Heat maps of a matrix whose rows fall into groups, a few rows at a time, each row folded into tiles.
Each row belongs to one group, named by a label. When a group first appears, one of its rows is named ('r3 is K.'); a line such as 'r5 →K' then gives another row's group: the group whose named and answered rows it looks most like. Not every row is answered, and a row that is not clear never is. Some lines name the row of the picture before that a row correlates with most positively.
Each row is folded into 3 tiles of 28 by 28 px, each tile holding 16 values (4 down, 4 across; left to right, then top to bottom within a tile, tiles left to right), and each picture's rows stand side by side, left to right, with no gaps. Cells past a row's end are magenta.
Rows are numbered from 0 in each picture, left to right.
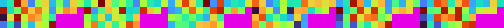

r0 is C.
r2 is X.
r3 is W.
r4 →C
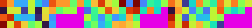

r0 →W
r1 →X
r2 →W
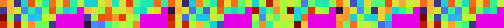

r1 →C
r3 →C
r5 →W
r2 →W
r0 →W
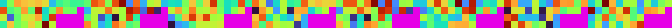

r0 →C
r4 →X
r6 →W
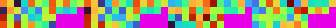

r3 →X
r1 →W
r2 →C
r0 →W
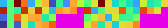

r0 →C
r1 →C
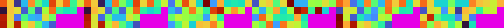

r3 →X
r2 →X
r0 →W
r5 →W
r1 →W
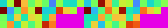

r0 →C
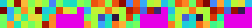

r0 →C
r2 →X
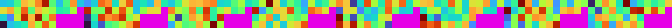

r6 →C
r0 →C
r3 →C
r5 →W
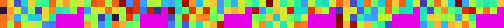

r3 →C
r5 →X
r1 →X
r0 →W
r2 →C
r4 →W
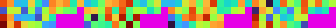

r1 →C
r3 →W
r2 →C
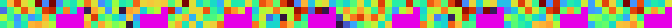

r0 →X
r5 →X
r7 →X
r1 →W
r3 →X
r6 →X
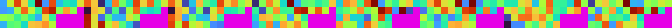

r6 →C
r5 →X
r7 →X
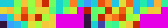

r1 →C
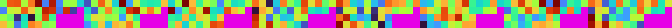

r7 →W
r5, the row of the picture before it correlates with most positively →0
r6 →X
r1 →X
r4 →W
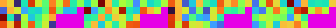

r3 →X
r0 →W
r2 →W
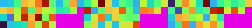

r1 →C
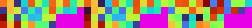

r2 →X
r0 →W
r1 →W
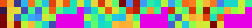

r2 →C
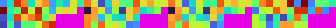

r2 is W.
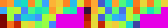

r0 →W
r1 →W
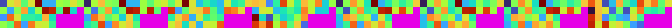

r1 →X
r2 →C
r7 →W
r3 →W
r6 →X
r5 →X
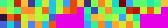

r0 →C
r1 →X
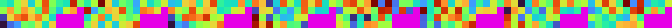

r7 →X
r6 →W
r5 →C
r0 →C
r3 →W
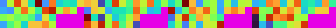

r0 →X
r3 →C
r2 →C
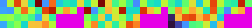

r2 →C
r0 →X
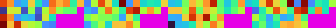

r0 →W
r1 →X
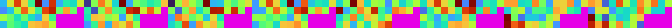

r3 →X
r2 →X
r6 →W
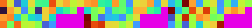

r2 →C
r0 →W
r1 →W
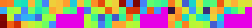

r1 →X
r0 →W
